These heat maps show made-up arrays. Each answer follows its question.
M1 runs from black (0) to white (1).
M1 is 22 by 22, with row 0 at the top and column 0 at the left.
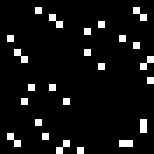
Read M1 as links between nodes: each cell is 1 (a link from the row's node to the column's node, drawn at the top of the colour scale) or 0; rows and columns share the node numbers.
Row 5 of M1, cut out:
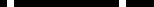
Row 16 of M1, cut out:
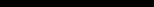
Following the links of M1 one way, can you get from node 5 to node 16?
no
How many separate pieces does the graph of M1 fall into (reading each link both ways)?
6
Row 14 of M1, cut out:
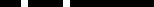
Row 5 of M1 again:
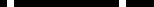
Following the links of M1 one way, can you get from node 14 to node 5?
yes
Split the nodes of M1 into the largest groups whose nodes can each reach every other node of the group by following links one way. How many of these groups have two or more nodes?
1
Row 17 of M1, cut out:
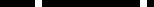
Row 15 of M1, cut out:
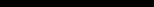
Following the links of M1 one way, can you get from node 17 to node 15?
no
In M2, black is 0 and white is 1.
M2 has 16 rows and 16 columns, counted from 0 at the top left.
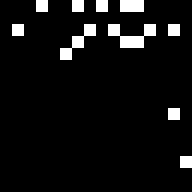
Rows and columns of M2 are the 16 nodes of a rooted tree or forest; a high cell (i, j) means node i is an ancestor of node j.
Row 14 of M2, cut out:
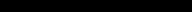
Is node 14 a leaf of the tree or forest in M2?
yes
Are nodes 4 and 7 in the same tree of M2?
no
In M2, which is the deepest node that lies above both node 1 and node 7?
2
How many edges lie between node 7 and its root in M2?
1
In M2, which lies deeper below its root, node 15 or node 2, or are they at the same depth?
node 15
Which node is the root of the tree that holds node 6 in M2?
0
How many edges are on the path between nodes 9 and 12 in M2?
2
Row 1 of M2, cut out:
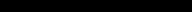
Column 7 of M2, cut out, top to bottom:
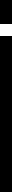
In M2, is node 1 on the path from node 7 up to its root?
no
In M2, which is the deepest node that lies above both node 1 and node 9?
2
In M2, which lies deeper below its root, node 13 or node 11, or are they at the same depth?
node 11
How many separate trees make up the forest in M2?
4
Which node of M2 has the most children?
2
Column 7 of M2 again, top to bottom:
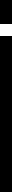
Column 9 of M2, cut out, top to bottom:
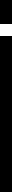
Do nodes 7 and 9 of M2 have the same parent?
yes
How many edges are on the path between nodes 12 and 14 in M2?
3
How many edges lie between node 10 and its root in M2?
2
